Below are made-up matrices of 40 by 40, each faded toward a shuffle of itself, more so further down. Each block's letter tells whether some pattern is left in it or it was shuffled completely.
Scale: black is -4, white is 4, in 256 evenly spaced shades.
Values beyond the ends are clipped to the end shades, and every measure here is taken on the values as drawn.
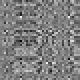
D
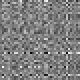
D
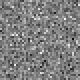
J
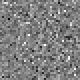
J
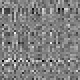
D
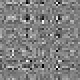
D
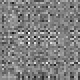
D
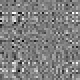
D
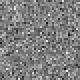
J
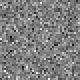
J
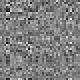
D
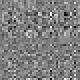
D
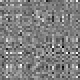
D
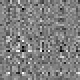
D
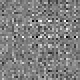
D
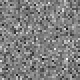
J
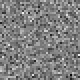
J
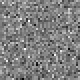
J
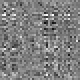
D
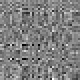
D
